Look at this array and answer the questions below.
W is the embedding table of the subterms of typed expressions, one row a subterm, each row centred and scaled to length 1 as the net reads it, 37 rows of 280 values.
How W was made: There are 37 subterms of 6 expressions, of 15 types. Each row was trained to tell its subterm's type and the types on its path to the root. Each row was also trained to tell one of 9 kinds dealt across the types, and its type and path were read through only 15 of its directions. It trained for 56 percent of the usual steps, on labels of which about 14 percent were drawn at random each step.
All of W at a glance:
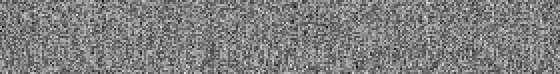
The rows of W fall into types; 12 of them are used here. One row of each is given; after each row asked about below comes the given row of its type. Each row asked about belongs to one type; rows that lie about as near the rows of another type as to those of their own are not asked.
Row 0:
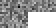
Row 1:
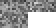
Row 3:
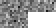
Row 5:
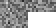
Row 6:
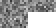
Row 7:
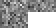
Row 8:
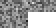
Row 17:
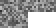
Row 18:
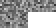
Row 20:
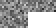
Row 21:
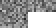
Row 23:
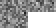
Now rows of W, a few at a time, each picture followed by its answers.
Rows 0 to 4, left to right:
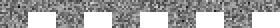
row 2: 20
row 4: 7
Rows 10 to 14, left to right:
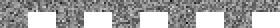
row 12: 23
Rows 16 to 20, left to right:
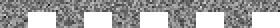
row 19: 8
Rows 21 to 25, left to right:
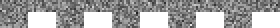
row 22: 20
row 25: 1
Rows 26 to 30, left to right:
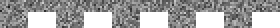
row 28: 20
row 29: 8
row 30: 7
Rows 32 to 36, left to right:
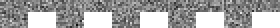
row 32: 7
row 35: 23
